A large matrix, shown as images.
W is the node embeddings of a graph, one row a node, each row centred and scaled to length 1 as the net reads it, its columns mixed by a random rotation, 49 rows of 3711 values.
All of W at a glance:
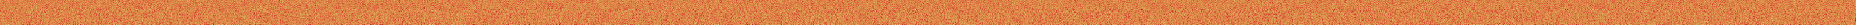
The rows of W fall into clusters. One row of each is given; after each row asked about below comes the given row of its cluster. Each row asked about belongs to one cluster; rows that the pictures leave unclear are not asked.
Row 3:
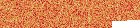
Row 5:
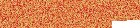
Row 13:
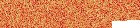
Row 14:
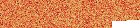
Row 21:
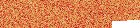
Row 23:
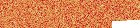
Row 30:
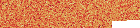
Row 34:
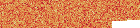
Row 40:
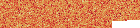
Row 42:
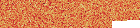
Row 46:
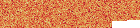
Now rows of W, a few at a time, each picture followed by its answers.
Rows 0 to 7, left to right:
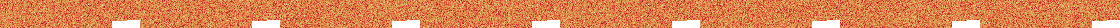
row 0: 23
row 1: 5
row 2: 30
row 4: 23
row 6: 14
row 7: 42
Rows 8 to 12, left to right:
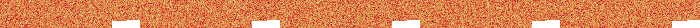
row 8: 30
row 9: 13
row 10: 42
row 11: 34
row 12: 3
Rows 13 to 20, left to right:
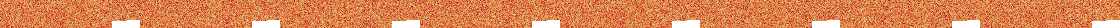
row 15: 34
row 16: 14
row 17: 13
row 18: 46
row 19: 46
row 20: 13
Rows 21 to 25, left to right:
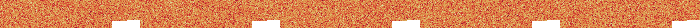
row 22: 21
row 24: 23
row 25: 42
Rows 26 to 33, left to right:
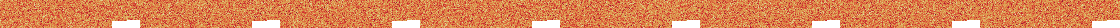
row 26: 5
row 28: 13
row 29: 5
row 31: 40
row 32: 40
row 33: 23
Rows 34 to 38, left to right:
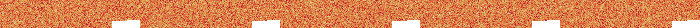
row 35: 40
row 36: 21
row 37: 40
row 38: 3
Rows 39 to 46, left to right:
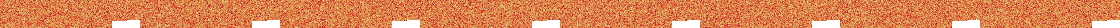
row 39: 46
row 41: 3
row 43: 40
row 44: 30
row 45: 46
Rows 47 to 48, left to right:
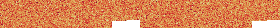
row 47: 14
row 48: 30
